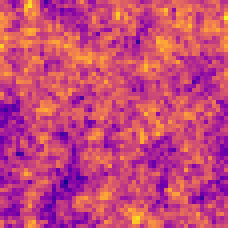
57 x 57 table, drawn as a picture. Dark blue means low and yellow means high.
No single row or column stands out from its neighbours. The field is mottled with small blotches. The bottom left is the ninth with the lowest average. The halves do not mirror each other.
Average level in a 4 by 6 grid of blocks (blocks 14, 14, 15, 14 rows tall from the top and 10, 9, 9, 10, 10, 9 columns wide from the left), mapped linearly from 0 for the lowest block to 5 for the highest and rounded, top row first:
533354 / 344332 / 123332 / 203432
